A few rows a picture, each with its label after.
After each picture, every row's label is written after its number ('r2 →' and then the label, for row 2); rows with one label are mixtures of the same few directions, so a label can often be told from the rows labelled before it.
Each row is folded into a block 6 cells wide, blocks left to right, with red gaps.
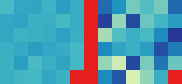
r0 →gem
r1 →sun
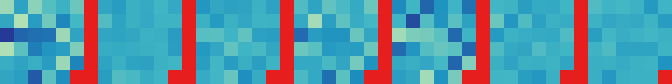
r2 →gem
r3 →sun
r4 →gem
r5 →gem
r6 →gem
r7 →sun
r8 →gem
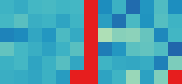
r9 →gem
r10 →gem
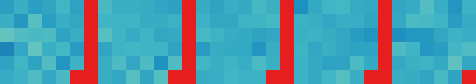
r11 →gem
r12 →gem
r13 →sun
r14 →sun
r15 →gem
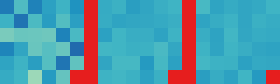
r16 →gem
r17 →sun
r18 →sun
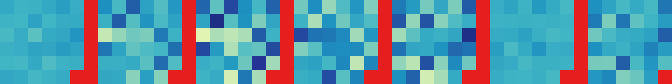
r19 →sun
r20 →gem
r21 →gem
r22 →gem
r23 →sun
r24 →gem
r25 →sun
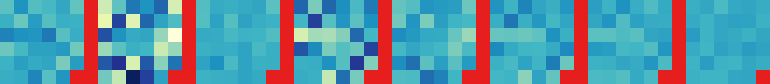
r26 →gem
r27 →sun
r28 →sun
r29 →gem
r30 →sun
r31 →gem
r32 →gem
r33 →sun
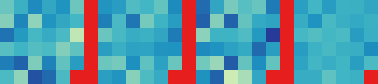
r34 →sun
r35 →sun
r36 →sun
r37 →gem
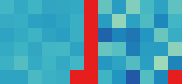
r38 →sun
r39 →gem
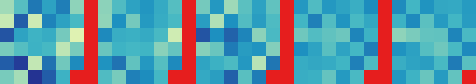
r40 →sun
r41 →sun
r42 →gem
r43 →gem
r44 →gem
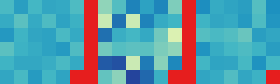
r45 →gem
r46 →sun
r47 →gem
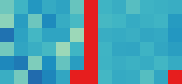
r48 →sun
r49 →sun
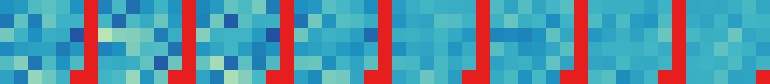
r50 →sun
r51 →gem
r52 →sun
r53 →sun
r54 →sun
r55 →gem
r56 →sun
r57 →gem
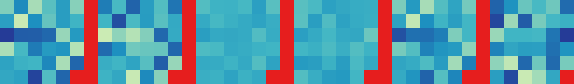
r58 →gem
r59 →gem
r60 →gem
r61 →sun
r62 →gem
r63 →sun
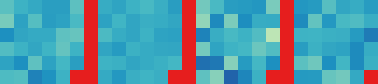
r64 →sun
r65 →sun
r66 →sun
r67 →sun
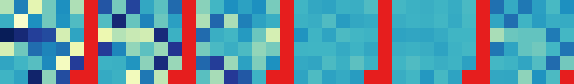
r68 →gem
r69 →gem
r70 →sun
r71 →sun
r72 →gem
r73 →gem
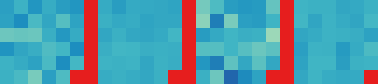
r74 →gem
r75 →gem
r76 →sun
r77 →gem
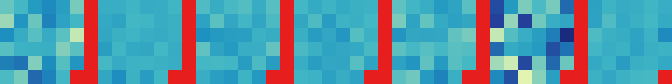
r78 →sun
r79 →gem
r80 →gem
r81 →gem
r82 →sun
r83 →sun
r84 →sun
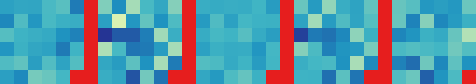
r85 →sun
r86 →gem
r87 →sun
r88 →gem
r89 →sun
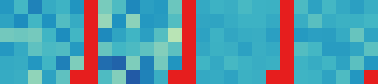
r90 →gem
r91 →sun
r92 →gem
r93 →gem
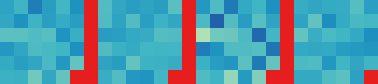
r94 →gem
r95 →sun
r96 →gem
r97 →sun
